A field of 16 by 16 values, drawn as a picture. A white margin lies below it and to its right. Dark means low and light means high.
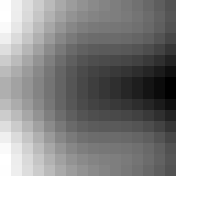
It is mirror symmetric from top to bottom. Values rise toward the left. No lone cell stands out from its neighbours. The ninth with the lowest average is the middle right.
